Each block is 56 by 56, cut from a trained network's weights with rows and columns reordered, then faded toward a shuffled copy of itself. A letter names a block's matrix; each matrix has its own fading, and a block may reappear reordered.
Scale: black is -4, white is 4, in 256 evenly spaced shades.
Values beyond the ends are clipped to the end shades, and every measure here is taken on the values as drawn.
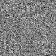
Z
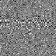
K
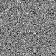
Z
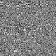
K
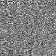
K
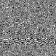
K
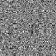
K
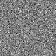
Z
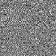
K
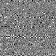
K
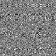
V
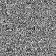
Z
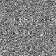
K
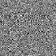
K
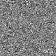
Z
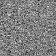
Z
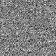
Z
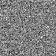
Z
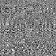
V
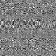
V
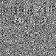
K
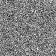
Z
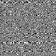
K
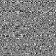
V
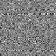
V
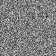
Z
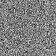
Z
